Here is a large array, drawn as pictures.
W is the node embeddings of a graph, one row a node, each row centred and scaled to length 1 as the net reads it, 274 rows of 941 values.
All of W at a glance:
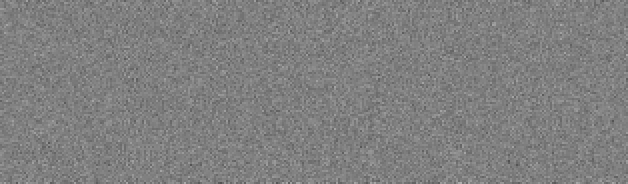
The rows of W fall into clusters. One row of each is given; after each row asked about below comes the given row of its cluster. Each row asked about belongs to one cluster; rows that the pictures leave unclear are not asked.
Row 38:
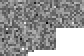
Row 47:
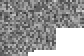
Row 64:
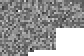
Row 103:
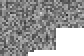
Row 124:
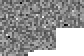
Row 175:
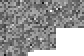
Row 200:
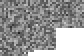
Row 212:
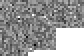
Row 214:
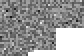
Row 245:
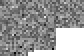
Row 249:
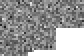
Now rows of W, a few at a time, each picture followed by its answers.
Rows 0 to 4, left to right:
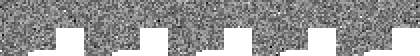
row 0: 200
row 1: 200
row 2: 38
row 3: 249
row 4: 249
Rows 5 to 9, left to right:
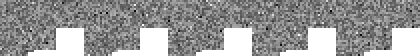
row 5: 103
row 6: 175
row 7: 249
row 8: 47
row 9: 245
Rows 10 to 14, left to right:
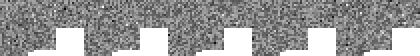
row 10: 212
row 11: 200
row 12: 103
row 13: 214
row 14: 103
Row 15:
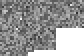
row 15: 103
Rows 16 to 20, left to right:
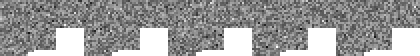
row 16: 38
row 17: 64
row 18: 64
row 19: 200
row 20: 47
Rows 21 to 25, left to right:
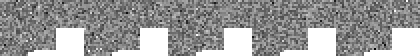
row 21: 103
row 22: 47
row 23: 214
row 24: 214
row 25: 47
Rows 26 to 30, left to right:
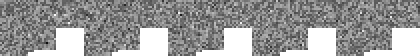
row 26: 103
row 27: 47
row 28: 38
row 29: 64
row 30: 64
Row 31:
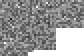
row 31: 214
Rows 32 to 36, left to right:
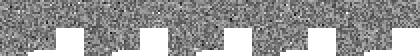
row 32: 124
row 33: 38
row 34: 212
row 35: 64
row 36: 38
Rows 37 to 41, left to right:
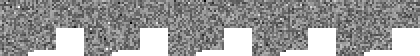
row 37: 200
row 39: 103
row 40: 124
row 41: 214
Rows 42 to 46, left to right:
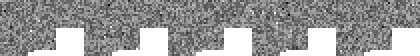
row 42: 103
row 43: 245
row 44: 175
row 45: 38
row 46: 47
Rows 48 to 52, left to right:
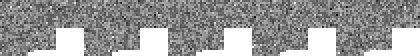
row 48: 175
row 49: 38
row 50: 38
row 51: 249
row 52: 175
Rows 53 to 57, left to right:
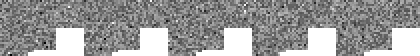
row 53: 214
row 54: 47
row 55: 124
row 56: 175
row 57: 212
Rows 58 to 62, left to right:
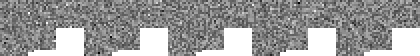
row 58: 38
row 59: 212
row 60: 124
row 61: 214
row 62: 212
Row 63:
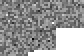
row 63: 124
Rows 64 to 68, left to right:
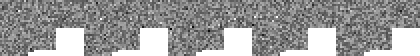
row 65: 47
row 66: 124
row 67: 249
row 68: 200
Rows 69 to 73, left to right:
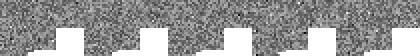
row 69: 103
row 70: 249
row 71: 249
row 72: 175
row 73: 38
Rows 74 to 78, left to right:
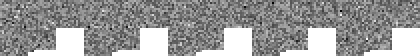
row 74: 124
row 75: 249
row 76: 249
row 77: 64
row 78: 103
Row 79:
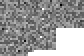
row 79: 249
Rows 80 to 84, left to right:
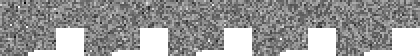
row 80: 214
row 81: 175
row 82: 212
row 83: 175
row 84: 212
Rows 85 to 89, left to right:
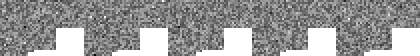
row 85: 103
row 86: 214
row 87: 38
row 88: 38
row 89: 200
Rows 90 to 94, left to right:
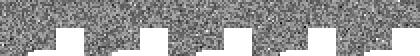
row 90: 103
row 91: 175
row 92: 214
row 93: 47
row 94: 64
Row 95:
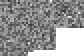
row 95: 200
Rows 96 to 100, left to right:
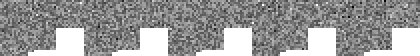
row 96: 38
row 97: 124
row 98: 249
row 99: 103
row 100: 214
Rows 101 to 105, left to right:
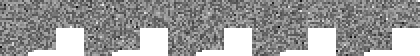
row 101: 249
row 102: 124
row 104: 214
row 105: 214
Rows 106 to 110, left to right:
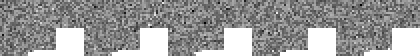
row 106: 200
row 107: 124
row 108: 175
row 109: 64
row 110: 245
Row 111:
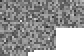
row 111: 47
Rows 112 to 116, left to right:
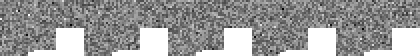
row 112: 64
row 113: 200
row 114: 38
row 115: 249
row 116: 212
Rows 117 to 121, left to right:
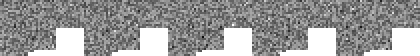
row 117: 124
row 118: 103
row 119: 124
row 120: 124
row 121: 103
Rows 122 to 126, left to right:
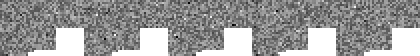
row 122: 47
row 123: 38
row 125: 175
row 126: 200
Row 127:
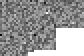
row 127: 103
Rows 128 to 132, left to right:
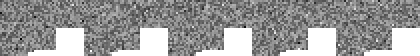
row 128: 47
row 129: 175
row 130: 103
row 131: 103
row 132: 212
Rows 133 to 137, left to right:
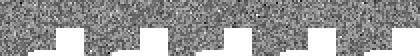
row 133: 64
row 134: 175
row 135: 175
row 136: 214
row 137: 64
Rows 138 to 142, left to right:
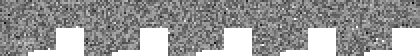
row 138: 245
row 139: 103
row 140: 47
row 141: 249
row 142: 64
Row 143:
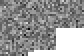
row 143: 245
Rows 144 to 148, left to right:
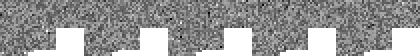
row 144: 175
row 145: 47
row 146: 124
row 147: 103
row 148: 38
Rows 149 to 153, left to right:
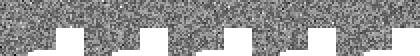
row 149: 249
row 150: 38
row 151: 175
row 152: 38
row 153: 175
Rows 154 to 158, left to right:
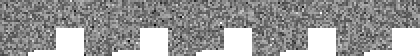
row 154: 47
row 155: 64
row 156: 124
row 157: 38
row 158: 64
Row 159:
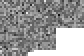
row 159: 175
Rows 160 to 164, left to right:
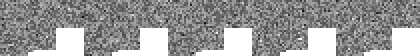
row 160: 249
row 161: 47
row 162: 175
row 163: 124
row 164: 47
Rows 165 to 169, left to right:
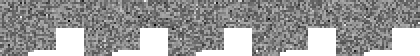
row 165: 214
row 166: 64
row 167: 214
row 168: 47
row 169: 249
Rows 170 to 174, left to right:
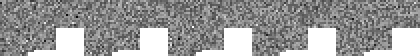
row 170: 103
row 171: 64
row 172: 103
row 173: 175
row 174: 124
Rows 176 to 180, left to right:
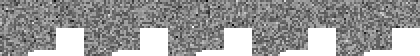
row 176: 200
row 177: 214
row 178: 124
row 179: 249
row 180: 38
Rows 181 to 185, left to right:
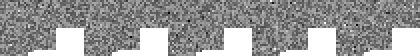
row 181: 249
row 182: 249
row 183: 47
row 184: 38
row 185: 249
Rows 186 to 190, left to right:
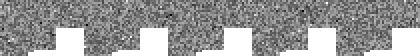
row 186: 200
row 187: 249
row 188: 47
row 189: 175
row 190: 124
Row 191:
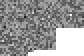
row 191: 249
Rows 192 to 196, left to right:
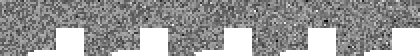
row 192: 103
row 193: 175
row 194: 175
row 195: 200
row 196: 64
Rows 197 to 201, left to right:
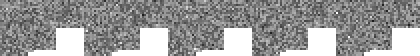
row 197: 212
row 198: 175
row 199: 212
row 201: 47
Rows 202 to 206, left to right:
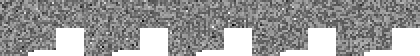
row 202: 64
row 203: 64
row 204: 124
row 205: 249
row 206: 245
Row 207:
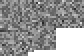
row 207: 38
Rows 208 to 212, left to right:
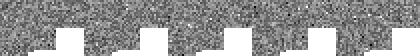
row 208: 64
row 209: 249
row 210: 249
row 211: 38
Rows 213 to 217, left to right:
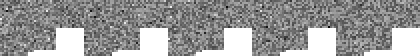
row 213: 200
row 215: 38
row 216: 124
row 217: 245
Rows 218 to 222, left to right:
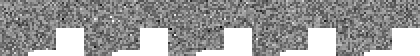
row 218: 212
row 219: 200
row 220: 124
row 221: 200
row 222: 245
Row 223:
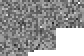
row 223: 124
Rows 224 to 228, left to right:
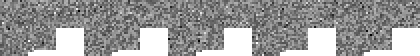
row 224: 212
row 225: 103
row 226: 38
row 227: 214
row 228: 103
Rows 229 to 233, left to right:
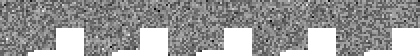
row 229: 103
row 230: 245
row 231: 64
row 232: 212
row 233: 214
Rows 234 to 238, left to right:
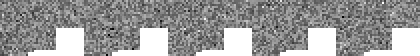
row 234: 47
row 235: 245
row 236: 103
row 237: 103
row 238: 214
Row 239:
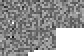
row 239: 124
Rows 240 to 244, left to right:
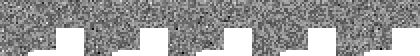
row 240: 175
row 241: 212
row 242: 212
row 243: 212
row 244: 245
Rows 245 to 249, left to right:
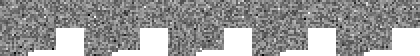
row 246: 214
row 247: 212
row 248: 214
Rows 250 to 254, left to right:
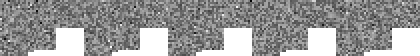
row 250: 200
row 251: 38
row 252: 214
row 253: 64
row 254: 38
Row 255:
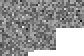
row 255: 212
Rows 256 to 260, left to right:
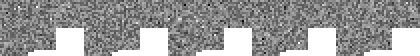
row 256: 214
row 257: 124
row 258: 200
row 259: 103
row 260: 64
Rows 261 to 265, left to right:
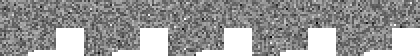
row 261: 38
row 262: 212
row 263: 47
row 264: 245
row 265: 175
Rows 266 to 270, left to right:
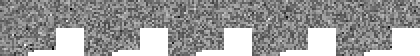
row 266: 245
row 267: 124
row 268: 214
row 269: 47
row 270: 47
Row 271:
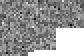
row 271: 64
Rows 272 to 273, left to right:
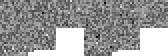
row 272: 47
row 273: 214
